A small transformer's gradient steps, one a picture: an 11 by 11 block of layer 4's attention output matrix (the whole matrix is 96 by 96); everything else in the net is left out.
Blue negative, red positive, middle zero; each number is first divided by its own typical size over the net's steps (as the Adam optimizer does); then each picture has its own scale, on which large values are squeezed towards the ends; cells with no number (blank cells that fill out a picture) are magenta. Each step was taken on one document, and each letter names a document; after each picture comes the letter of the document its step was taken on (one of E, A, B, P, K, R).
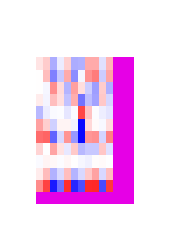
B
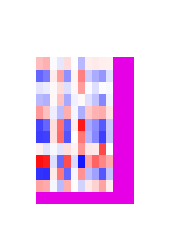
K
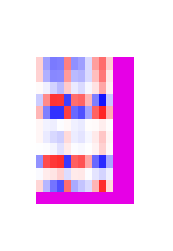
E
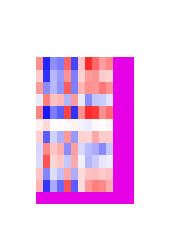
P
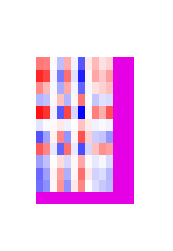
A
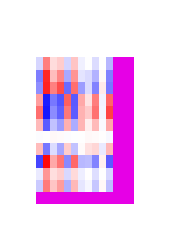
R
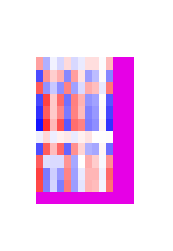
P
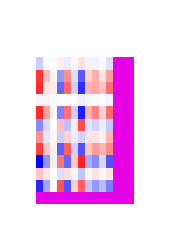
A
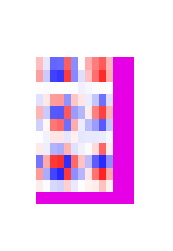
E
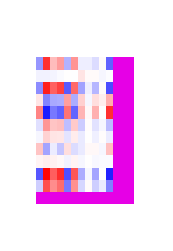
R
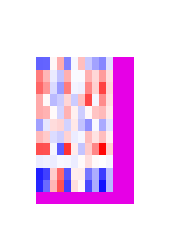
K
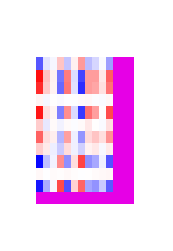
A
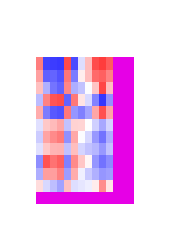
E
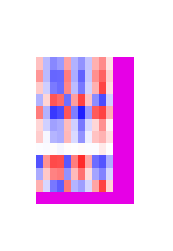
E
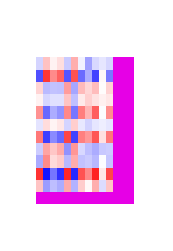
R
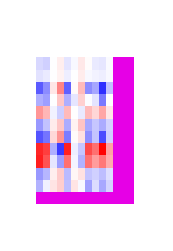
K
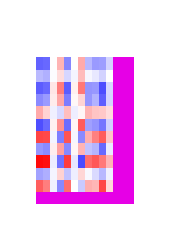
K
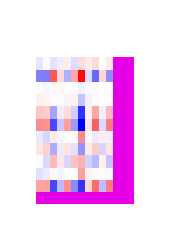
B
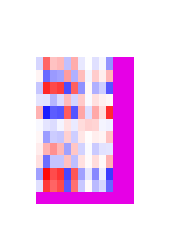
R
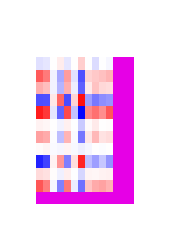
A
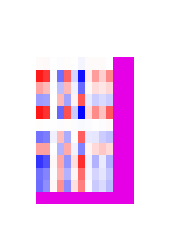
A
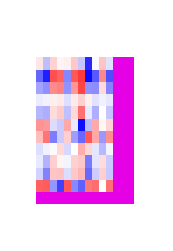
B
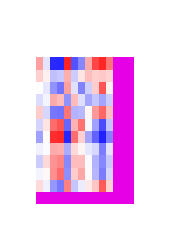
E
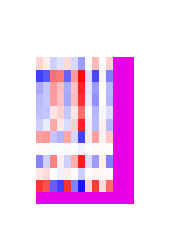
B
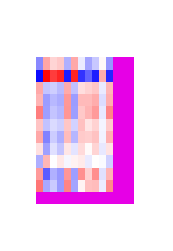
R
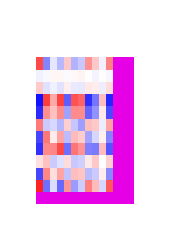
P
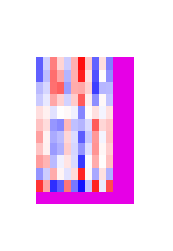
B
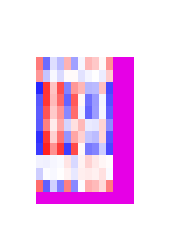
P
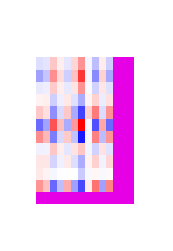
B
